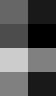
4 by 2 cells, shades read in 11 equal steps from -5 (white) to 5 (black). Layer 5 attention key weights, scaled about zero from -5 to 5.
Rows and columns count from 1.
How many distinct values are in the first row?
2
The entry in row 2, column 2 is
5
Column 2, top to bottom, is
4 5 0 4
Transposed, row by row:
1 2 -3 0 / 4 5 0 4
